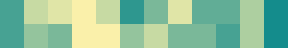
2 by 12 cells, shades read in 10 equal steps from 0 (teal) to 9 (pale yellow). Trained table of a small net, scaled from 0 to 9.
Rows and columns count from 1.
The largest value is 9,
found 3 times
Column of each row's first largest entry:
4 4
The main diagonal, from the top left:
2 5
